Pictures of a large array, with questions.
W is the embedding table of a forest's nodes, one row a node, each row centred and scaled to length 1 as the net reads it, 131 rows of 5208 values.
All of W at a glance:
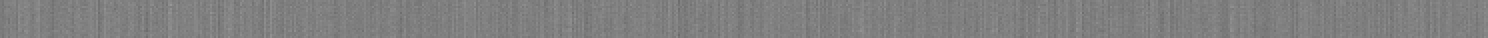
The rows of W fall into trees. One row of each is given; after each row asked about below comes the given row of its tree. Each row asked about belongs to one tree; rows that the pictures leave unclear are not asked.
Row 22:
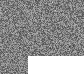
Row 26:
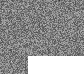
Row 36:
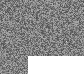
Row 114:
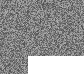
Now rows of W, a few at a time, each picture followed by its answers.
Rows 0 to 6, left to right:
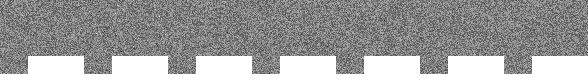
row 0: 114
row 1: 22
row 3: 36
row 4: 114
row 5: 26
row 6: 36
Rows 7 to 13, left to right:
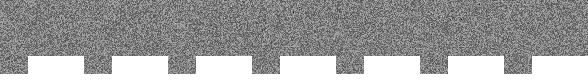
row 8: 36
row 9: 36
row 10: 114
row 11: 26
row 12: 114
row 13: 114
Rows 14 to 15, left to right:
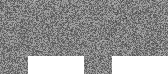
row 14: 36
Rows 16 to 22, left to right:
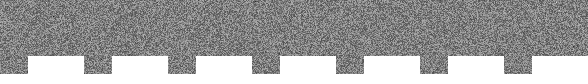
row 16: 36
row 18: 36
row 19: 26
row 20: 114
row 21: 26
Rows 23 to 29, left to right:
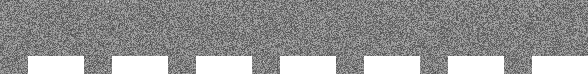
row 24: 114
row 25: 26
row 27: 26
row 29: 114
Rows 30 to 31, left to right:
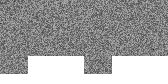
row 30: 36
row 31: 114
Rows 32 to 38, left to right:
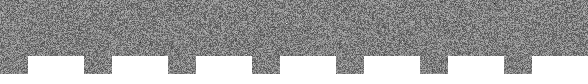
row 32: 36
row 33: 114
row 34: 36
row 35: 22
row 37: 26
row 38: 36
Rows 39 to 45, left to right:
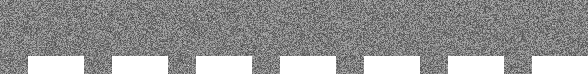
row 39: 114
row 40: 114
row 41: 114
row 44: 26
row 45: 26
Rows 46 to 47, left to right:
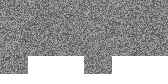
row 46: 36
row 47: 36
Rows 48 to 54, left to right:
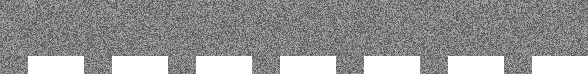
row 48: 36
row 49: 22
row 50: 26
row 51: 114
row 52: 26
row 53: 36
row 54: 26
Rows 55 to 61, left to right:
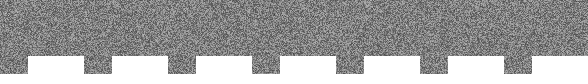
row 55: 114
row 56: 36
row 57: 114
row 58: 26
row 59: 36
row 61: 36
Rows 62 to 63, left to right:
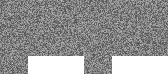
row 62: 26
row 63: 36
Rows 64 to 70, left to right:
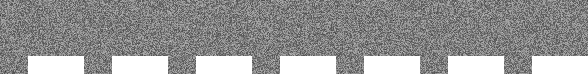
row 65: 26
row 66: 36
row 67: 36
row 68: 26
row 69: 26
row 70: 26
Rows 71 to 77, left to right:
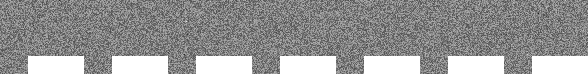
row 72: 114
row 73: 22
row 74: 26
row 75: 36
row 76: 36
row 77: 26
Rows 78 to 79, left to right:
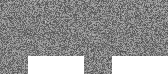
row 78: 26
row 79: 36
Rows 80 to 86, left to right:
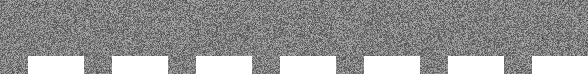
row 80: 26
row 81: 26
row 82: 36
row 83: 36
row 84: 36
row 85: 26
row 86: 26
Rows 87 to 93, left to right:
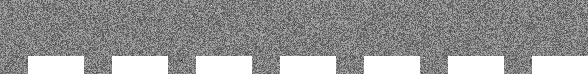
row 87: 114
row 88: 26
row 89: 114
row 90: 36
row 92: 22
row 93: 114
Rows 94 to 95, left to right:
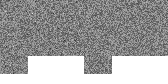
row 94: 36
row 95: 114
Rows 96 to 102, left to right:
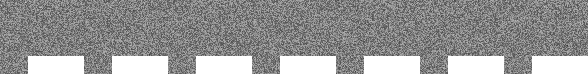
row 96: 36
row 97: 26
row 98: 36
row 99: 26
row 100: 36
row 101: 26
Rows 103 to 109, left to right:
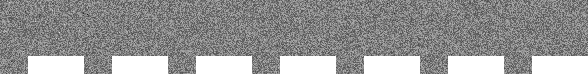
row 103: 26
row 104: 26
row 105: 26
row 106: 26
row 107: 26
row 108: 114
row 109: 26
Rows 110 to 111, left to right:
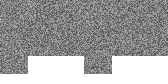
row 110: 36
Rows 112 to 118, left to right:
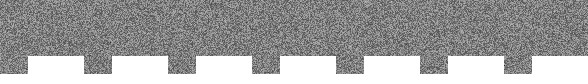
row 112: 36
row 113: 114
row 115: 26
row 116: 36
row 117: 26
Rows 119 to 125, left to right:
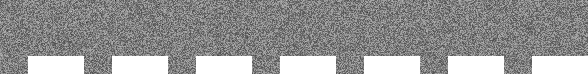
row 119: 36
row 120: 114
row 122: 36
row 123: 36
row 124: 26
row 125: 114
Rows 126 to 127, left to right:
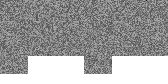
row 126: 36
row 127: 114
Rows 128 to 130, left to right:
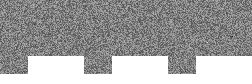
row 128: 36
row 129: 26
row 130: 26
